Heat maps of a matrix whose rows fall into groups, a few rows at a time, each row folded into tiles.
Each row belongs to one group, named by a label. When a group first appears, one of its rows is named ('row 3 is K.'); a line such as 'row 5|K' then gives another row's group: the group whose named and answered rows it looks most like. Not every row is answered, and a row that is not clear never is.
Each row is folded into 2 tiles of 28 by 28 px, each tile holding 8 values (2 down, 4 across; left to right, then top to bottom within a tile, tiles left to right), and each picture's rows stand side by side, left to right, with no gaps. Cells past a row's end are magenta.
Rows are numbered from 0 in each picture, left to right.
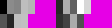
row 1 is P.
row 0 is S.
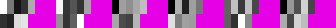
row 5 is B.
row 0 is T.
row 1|T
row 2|S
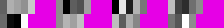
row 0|S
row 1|T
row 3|T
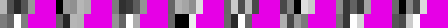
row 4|B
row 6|T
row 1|S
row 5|P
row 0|T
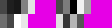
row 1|P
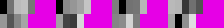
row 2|T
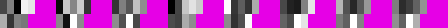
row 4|T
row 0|P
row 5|T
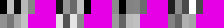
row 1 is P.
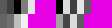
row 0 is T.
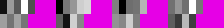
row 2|T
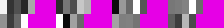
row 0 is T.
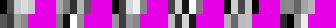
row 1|B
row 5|S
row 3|P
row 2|S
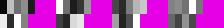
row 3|P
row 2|S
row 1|T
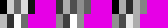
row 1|B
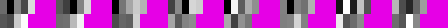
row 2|S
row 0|T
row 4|P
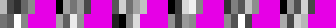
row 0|T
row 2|S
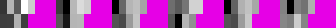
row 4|S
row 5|T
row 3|S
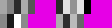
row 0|B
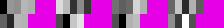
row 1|B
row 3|B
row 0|S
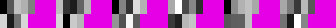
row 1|T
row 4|S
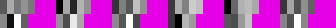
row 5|B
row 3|S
